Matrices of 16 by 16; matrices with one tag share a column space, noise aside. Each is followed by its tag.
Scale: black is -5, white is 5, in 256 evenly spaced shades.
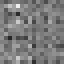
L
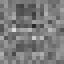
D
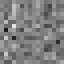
D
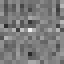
D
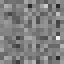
L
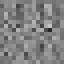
D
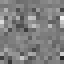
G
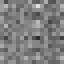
L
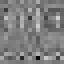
G
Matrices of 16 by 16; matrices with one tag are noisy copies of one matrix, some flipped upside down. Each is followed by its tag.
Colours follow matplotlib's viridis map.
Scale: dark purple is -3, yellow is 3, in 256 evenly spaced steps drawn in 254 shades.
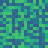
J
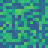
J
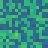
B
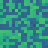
B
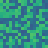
B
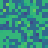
B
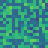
J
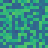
J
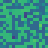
J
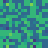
B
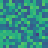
B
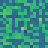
J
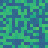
J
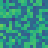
B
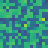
B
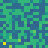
J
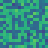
J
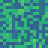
J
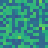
J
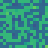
J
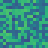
J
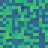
J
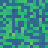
J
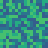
B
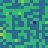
J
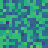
B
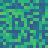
J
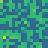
B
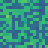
J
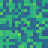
B
